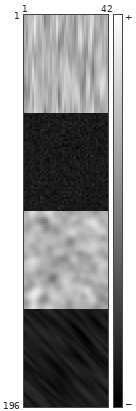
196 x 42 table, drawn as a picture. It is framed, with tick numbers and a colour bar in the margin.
The table splits into 4 rows of 1 panel. Panel 1,1: high, streaked downward. Panel 2,1: very low, fine-grained, faint in contrast. Panel 3,1: high, blotchy. Panel 4,1: very low, slanting down to the right, faint in contrast.
